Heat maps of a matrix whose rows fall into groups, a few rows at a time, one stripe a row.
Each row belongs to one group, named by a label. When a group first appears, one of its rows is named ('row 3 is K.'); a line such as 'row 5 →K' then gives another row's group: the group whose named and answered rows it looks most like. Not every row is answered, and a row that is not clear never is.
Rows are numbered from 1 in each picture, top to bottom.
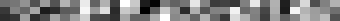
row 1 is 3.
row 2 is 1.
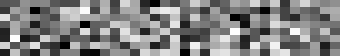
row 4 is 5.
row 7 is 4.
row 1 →3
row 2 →1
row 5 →1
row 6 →5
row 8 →5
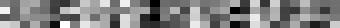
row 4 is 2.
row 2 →4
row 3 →3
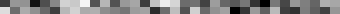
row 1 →1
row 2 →4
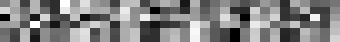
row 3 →5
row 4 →2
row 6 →3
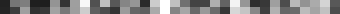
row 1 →1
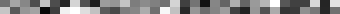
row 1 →5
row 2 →4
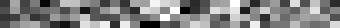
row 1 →1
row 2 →5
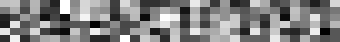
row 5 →4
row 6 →5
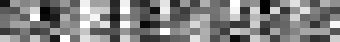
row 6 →2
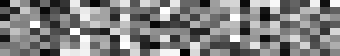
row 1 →5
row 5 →5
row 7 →3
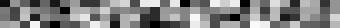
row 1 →5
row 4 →2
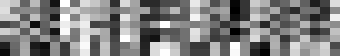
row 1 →2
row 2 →4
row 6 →3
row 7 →1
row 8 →1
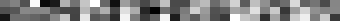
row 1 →2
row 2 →3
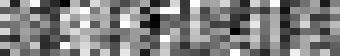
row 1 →4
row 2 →1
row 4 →3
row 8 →1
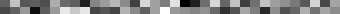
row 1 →5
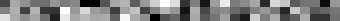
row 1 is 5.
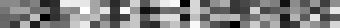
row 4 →3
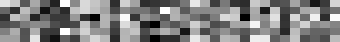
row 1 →2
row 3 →5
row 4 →3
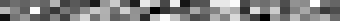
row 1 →5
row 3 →1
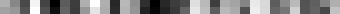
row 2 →2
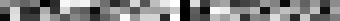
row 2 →5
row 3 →5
